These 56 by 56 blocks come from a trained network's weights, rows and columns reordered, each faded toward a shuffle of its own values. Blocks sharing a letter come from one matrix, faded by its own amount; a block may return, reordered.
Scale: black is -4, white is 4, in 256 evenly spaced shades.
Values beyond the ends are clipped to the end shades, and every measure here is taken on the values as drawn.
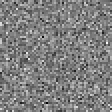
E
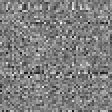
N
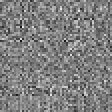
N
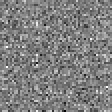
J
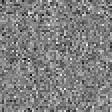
J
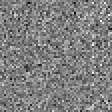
J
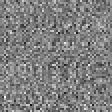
N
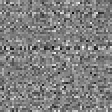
N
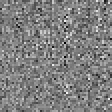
J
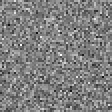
E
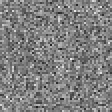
E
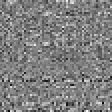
N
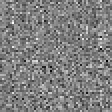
J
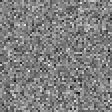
E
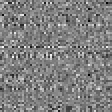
N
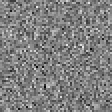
E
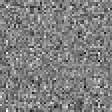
J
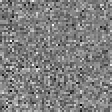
J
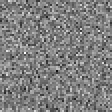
E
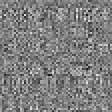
N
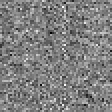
J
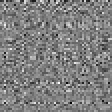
N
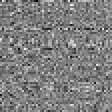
N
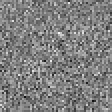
E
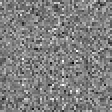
J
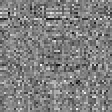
N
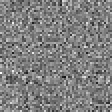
N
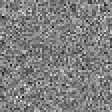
E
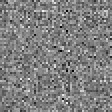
J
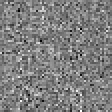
J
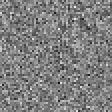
E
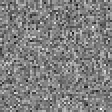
E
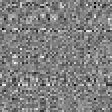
N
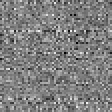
N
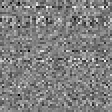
N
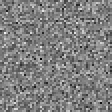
E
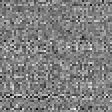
N
